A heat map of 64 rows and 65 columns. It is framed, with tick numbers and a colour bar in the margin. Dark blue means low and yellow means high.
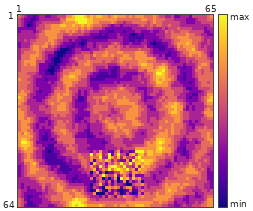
Grain: blotchy. Roughest part: bottom middle. Slope: none. Odd patch: rougher, in the bottom middle. Rings: centred on the centre.
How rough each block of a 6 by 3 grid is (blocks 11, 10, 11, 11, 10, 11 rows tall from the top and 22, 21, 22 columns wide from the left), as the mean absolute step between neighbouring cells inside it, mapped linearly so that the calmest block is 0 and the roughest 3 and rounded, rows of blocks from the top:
0 0 0 / 0 0 0 / 0 0 0 / 0 0 0 / 0 3 0 / 0 3 0
